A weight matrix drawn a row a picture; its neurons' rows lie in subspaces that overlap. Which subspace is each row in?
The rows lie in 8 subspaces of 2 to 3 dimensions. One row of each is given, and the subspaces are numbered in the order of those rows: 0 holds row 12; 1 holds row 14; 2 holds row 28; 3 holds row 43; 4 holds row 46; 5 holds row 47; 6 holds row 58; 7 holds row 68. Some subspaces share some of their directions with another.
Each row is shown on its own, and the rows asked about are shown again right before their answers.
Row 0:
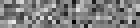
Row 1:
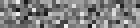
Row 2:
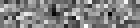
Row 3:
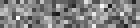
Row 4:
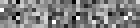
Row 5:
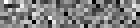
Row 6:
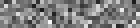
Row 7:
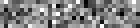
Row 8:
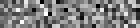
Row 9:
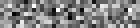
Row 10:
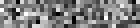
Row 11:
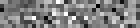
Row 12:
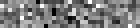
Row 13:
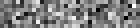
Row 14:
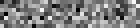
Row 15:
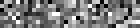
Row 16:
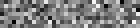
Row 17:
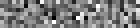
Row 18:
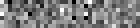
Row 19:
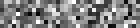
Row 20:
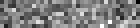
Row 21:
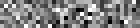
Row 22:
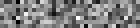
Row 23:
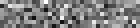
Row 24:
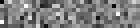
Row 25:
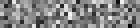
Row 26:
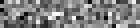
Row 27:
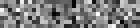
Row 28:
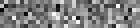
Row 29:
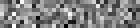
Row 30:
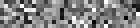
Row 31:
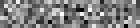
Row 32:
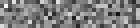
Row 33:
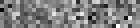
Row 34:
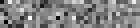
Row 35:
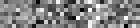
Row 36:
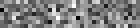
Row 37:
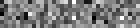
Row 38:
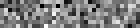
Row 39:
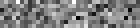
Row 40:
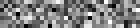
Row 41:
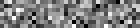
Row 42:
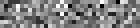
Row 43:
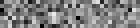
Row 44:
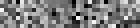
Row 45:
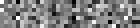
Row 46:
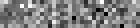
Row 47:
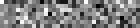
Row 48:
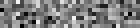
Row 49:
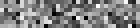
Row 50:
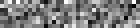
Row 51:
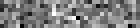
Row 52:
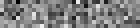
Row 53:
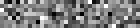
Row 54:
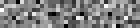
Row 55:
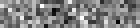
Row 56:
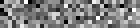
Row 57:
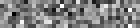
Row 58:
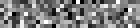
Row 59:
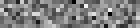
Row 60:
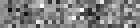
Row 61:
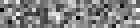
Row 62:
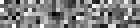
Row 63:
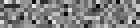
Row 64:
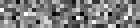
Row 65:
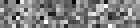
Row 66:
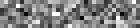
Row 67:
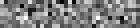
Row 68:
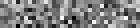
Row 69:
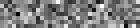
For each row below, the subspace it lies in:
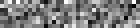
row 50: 0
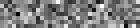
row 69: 2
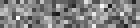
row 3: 4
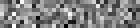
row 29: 6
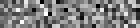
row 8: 5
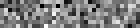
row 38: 0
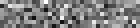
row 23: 7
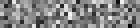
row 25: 6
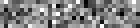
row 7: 4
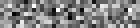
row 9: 6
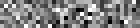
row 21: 2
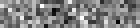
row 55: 0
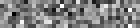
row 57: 6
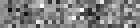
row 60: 2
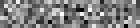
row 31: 2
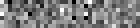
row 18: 5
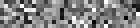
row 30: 7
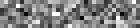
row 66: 4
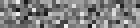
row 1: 5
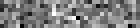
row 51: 0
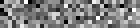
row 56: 3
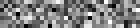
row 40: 2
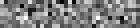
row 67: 5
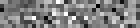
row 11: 0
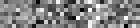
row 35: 2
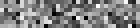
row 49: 0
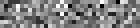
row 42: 6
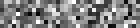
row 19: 2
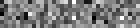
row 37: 5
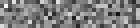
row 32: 5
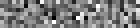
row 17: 5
